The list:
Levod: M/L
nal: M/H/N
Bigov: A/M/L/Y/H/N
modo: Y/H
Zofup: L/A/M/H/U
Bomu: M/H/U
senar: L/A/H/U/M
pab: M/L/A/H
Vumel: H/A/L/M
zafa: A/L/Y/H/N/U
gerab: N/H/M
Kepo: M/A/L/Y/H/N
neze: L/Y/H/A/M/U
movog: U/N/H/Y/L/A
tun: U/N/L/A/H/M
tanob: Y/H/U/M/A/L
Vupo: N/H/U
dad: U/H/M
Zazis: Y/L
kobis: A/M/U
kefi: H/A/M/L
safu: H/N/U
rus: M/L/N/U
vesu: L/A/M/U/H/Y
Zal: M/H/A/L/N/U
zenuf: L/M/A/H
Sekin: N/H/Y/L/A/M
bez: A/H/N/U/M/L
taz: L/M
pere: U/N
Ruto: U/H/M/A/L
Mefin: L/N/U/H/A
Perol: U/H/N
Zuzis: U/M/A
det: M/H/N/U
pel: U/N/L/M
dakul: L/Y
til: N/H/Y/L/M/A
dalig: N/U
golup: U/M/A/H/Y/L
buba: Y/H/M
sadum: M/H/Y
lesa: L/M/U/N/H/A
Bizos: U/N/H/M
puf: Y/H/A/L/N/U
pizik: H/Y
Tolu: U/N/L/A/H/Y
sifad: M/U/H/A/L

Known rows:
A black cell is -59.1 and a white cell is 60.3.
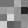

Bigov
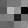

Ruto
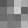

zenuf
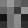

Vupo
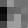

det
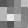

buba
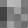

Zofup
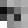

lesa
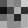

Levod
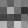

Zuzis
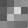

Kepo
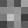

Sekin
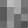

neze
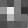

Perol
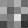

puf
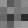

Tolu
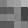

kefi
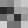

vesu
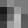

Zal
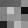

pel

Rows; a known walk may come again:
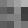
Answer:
kefi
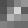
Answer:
Kepo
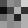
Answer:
Levod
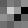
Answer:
golup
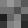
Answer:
dalig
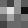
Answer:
pere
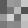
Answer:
taz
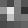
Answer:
Perol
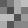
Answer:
tanob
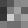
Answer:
nal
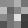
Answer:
puf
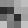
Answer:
vesu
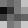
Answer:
sadum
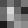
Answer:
Bizos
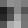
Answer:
rus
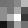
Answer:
Vumel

